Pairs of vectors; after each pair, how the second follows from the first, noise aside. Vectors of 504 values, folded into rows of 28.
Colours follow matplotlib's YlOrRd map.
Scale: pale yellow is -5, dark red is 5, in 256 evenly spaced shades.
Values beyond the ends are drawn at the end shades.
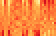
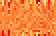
sign-scrambled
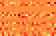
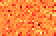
shuffled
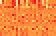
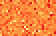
shuffled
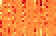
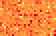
shuffled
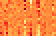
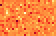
shuffled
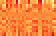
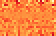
sign-scrambled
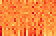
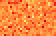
shuffled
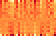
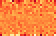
sign-scrambled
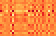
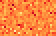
shuffled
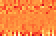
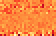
sign-scrambled
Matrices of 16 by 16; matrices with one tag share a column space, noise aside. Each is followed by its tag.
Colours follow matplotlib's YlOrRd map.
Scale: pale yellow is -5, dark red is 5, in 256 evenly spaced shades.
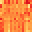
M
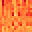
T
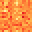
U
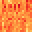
M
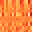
T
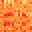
T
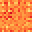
U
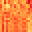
M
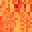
M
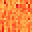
M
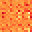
U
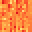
M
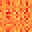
U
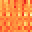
T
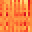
T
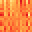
T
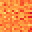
U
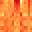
T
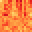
T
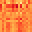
M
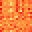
U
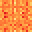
U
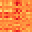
U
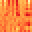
T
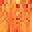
M
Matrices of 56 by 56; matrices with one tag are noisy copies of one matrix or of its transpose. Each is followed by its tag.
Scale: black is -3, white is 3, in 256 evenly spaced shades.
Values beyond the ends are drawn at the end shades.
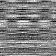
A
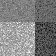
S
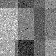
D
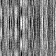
A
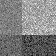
S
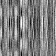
A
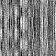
A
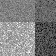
S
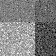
S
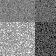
S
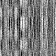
A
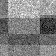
D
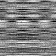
A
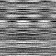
A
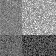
S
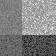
S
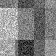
D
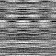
A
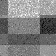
D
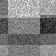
D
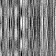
A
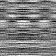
A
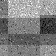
D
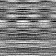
A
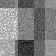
D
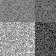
S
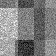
D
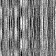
A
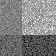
S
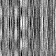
A
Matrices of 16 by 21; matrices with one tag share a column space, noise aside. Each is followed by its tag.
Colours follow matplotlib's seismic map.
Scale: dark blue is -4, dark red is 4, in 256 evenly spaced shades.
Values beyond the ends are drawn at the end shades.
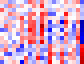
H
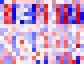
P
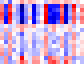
P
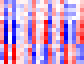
H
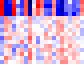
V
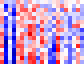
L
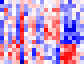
H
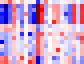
P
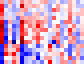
H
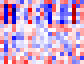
P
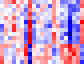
H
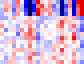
V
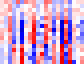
H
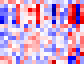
P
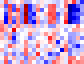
P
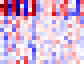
V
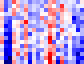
L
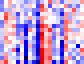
L
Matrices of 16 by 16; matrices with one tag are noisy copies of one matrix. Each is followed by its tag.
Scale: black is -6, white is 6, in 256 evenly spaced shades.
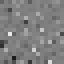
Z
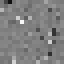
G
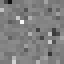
G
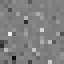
Z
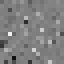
Z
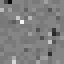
G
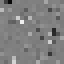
G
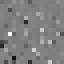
Z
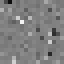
G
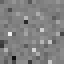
Z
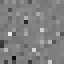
Z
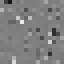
G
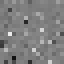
Z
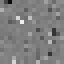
G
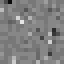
G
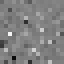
Z
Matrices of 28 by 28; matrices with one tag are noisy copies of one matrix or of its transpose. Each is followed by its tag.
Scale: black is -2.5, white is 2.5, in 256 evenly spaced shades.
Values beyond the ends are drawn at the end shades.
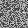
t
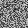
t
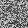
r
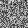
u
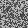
r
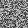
u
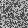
r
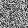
t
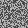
t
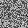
t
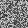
r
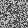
r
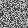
t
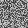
t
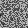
t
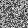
r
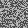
u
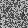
r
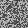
r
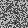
r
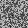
r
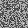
t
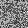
r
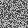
t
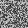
r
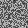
t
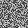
t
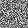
t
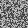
r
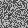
t
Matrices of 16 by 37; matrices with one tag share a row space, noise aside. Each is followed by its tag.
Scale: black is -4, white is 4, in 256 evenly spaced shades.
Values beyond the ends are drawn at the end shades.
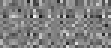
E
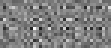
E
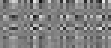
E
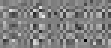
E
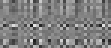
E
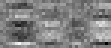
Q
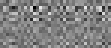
E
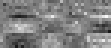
Q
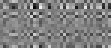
E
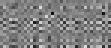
E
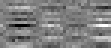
Q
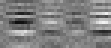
Q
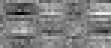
Q
